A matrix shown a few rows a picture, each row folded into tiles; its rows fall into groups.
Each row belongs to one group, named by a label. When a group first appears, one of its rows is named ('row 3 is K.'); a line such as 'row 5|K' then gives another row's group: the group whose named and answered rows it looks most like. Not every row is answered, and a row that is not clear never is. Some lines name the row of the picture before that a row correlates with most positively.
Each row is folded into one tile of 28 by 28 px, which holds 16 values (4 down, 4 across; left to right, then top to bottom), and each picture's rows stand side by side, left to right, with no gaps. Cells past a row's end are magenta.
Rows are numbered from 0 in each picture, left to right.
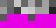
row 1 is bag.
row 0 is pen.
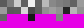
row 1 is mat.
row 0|pen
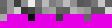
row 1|mat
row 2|mat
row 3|pen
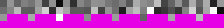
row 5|bag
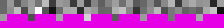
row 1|bag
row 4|bag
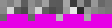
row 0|bag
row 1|bag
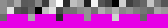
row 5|mat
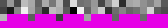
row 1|pen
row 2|pen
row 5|bag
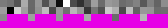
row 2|mat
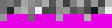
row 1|bag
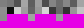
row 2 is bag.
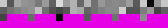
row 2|mat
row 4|bag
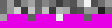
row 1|bag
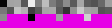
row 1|mat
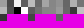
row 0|pen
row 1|mat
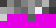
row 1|bag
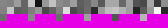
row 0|bag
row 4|bag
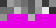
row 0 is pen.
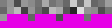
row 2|pen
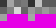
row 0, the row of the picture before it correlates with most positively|0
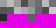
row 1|pen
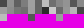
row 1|pen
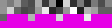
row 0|bag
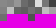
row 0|bag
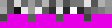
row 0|pen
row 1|bag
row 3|mat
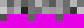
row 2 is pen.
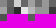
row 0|pen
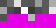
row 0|pen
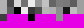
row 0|pen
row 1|mat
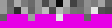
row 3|bag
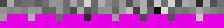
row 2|pen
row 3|mat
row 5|pen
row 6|mat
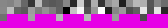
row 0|bag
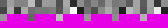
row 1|mat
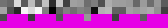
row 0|pen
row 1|bag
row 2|mat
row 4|mat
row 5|bag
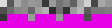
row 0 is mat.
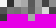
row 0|mat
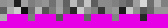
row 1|bag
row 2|pen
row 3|pen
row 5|mat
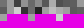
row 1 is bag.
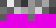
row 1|bag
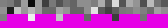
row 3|bag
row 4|mat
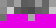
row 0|bag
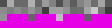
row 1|pen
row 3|bag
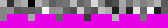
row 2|pen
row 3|mat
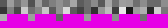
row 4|bag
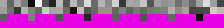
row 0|pen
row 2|pen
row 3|mat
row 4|mat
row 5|mat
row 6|bag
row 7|mat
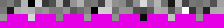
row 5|mat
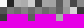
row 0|mat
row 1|mat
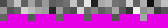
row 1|bag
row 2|pen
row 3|mat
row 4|pen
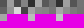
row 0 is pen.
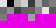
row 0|mat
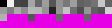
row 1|bag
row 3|pen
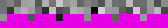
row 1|pen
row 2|mat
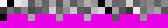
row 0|mat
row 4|pen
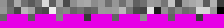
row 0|pen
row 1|pen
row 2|mat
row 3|mat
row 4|bag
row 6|mat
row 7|bag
